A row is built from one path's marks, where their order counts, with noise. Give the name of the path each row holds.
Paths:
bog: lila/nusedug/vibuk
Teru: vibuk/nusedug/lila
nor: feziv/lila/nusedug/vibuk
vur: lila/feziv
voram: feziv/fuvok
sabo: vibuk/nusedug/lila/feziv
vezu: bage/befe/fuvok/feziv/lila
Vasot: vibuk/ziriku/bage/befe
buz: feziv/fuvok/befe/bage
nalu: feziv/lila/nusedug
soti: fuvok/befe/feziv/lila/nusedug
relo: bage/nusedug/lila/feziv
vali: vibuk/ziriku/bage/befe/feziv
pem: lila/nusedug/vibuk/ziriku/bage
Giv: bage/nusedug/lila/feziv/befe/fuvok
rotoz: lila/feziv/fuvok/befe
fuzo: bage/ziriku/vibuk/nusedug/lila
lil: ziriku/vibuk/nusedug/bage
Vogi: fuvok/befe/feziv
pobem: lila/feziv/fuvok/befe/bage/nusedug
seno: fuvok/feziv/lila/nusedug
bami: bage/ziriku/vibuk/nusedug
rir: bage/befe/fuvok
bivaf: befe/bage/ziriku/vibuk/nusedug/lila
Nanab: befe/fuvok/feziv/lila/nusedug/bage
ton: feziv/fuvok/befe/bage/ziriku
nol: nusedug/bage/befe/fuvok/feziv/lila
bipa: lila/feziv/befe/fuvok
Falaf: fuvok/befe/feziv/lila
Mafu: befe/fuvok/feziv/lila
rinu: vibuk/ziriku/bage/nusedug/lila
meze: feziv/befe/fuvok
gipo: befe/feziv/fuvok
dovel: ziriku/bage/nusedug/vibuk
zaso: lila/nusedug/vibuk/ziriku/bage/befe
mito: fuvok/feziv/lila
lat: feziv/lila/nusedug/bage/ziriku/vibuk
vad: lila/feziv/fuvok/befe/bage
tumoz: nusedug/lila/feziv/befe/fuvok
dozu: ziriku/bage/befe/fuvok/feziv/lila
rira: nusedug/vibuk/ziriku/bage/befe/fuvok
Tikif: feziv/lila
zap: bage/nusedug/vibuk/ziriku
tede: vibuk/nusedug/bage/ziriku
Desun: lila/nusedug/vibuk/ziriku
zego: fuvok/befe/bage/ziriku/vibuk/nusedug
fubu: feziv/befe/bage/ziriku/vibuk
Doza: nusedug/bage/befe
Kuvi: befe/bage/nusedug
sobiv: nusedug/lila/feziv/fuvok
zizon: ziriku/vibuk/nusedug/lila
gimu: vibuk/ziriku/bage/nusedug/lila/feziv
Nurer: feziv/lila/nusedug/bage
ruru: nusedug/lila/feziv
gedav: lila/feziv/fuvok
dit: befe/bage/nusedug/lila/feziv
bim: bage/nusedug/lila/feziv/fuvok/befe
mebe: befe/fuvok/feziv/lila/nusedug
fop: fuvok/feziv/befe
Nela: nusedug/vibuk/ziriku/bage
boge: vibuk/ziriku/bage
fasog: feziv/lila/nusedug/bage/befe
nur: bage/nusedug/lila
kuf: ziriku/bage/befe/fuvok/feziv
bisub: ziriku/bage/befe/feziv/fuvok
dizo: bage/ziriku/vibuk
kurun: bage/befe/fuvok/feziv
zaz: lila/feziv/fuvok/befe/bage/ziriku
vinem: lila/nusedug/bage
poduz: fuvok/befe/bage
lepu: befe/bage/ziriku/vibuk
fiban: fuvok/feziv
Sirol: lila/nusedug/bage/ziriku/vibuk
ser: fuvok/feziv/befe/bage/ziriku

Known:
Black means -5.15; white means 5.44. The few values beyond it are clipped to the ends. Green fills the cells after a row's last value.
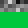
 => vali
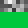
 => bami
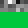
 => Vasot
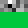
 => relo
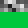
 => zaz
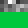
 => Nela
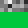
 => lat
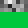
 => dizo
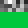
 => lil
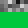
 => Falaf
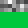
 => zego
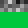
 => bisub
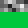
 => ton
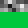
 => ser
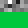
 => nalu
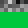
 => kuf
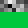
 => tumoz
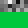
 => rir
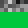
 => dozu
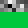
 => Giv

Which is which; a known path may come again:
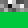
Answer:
zap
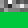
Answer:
Desun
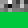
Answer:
vinem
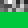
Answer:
lil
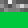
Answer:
pem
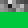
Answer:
rinu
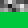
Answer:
ser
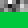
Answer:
poduz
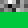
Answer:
ruru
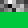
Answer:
tumoz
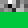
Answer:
relo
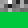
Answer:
Nurer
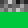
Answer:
bisub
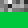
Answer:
lat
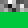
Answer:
pobem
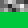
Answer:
ton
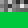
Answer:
Nanab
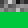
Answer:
vali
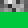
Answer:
dizo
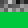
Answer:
kuf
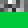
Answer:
sabo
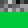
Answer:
dozu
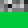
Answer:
Sirol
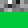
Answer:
nalu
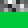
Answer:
vad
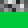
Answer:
voram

